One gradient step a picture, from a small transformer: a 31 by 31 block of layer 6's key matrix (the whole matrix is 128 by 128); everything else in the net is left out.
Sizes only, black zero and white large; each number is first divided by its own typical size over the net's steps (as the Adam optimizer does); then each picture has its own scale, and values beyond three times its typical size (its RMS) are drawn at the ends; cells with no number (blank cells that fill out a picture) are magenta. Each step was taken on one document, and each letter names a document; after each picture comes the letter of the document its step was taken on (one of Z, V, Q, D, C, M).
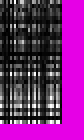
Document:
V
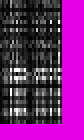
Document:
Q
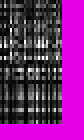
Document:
Q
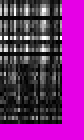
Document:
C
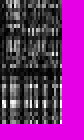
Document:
V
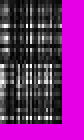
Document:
C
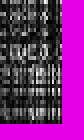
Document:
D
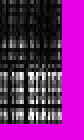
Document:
Q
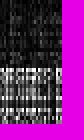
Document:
D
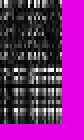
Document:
D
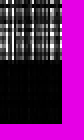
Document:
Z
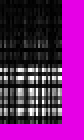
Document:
Q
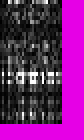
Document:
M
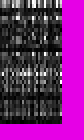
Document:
M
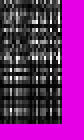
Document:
Q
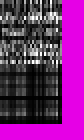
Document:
D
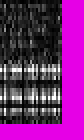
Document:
D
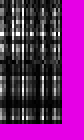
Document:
Z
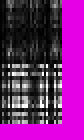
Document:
V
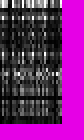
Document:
M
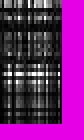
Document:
M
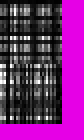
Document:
C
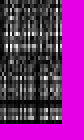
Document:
Z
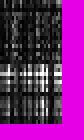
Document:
M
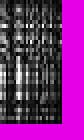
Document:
C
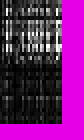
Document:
Z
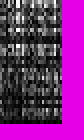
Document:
D
